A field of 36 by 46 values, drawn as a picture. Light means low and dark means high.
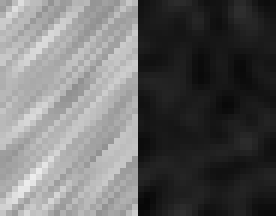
It is made of 1 by 2 panels. Panel 1,1: low, slanting up to the right. Panel 1,2: very high, blotchy, faint in contrast.
